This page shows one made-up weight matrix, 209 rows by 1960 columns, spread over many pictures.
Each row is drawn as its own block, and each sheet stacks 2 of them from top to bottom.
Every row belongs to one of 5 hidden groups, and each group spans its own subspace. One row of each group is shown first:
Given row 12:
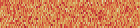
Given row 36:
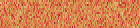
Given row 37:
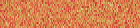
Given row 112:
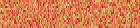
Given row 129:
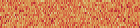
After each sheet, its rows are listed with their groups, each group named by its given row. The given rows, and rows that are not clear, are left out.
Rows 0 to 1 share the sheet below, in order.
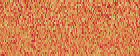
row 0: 36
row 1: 112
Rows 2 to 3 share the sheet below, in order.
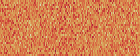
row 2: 112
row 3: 36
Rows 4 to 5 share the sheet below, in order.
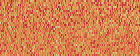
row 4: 37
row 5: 129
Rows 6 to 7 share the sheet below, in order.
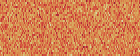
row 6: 129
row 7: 12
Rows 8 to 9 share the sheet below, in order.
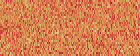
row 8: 36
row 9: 12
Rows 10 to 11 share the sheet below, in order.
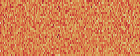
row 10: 37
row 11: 37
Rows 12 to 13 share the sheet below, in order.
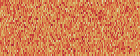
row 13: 37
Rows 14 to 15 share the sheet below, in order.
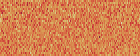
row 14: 12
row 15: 112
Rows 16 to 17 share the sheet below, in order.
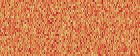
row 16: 37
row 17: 112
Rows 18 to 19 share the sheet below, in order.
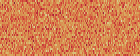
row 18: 129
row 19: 129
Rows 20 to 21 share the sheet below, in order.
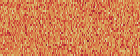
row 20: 12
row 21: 36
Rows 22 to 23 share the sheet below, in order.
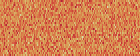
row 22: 36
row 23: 37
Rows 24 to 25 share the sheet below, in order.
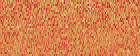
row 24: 36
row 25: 36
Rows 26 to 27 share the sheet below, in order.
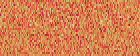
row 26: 129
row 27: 112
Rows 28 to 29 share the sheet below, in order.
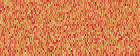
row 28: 12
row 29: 37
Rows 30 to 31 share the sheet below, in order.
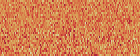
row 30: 37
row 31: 112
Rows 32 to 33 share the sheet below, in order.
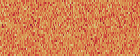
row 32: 112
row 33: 129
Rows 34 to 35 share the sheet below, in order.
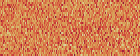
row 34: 36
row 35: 36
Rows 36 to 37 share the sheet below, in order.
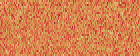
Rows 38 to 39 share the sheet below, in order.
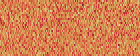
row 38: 12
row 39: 129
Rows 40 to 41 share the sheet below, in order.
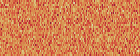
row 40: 112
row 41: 12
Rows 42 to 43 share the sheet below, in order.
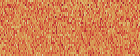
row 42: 36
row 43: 129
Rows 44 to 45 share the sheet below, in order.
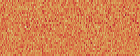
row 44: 12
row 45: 129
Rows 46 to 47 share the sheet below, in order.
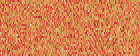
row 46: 112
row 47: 129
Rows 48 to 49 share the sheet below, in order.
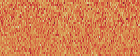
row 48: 36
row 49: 112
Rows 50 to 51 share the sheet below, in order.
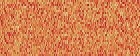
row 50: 36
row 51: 36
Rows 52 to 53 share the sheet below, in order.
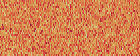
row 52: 112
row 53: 129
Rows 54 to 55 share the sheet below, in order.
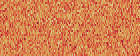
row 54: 37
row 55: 36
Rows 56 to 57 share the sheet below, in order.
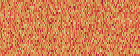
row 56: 37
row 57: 12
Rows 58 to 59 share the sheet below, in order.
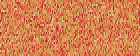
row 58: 129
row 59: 129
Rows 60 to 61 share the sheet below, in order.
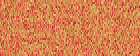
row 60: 37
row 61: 12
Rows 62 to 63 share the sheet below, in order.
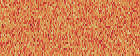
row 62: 112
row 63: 12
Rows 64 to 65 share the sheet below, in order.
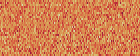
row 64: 36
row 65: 112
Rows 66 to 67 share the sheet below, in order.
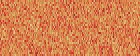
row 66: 112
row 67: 129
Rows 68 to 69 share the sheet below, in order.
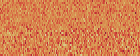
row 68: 12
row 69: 36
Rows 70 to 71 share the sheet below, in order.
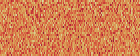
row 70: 37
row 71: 112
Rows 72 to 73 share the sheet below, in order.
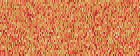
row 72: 129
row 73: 129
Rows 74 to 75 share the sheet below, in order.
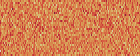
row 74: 129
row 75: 37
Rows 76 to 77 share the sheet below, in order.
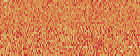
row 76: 12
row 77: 12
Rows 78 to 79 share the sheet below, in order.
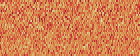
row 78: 129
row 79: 12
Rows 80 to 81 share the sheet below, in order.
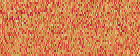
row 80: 12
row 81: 36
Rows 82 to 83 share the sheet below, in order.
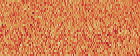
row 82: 112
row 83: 36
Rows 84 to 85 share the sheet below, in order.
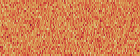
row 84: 112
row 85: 12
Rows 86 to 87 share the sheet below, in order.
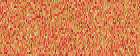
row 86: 129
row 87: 36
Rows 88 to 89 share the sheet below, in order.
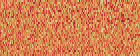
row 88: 37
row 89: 37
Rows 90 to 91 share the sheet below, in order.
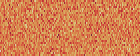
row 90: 37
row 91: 37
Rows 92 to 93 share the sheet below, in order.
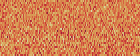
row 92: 129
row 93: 12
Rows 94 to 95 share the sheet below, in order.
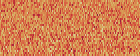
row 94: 129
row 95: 37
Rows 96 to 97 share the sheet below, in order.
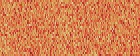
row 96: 36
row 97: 112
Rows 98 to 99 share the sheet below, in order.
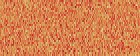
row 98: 36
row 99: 37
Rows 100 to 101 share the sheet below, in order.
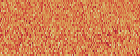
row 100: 129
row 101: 36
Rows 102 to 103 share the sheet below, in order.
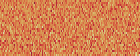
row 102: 129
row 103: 129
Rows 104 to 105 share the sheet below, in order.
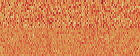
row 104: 37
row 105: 12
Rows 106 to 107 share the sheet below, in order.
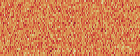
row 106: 37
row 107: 37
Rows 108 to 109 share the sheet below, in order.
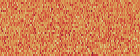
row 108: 129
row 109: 112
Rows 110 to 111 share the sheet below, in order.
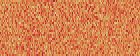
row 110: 112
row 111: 129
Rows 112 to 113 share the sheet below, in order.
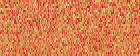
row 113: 12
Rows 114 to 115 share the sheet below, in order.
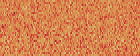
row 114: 112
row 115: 112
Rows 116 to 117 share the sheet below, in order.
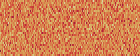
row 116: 37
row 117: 37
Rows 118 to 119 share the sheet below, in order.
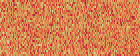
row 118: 129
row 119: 112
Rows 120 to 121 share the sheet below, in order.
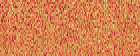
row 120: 129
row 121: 12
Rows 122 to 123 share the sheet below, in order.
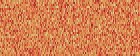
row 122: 112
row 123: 112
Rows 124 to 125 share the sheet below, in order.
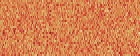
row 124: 12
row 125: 129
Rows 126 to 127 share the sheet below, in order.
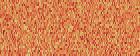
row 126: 12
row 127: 129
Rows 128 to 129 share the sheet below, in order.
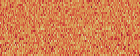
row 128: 37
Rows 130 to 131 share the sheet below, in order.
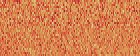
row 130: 112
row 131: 112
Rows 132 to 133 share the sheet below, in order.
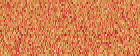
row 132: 36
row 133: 36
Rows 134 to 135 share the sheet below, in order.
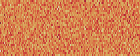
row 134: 37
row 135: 37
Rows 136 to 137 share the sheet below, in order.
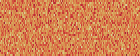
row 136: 129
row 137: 37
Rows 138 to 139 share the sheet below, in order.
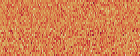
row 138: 12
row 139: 129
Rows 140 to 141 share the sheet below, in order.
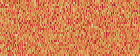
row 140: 112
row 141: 129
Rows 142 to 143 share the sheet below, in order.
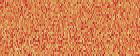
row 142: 36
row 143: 12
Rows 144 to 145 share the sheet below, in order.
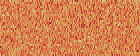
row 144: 12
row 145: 12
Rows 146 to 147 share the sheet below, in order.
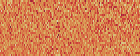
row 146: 37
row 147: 37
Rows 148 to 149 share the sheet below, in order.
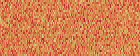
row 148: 12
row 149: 12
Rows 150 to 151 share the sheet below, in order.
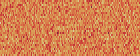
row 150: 37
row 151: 12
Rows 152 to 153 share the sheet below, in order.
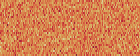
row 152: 37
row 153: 12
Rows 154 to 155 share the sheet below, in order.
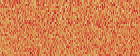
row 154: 112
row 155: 112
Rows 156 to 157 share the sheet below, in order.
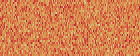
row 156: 129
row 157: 12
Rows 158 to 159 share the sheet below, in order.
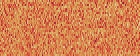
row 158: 36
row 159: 129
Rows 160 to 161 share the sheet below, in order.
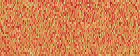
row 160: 36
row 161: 112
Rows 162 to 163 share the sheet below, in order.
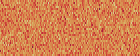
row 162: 112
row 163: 37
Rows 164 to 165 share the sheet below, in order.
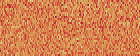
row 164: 36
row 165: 37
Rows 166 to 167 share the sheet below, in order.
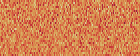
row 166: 112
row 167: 12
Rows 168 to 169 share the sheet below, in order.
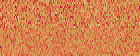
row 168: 129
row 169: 12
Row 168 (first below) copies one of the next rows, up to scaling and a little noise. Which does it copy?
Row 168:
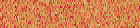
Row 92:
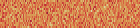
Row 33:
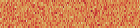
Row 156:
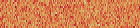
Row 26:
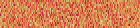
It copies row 156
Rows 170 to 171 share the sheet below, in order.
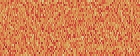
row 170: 37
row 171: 37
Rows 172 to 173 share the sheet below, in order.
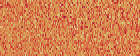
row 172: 36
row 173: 12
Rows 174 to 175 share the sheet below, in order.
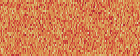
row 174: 12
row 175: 36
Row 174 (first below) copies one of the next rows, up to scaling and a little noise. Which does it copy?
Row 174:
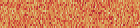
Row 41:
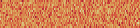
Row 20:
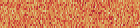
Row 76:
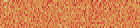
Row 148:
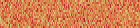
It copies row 20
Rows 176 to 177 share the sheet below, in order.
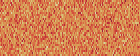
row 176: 12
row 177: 12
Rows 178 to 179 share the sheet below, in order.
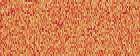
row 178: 12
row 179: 37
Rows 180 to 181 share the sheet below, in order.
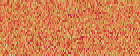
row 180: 12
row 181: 37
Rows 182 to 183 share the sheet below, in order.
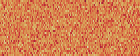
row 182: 37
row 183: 112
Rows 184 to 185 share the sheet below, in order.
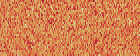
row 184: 37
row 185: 129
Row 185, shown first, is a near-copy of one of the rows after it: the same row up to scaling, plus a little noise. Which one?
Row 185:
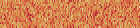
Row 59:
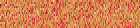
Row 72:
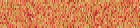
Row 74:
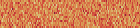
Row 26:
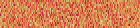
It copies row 72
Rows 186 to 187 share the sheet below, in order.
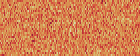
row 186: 37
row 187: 112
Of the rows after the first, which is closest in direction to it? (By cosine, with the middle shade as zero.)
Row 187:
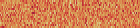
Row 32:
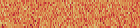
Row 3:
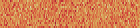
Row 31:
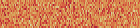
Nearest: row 32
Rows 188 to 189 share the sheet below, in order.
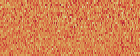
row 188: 36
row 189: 37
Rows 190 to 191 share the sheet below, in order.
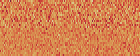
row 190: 12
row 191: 37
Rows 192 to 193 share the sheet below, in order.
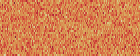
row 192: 129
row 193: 129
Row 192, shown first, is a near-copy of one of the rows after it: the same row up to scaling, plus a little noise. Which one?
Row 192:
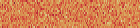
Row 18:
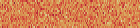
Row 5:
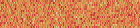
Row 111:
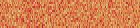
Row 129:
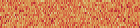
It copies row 18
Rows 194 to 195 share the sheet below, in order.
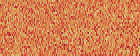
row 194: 129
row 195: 36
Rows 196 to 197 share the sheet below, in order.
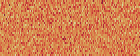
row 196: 37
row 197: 12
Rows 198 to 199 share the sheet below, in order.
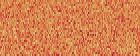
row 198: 37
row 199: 129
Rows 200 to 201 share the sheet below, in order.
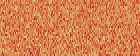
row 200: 129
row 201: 112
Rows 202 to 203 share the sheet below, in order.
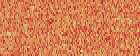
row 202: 37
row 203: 36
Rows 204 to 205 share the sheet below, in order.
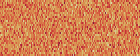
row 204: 36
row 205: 36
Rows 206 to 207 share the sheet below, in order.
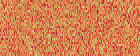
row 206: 37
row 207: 129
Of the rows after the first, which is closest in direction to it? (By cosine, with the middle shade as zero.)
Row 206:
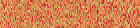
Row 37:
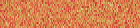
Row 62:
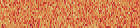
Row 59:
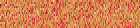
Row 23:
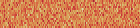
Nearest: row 23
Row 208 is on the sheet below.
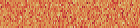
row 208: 36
